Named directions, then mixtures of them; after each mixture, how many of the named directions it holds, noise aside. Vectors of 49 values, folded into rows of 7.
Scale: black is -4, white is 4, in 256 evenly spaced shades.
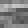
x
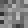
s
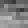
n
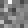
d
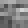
two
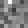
one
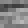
one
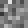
two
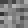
three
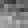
one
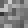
three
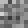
three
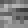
two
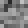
two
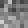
two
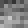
two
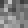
two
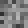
one
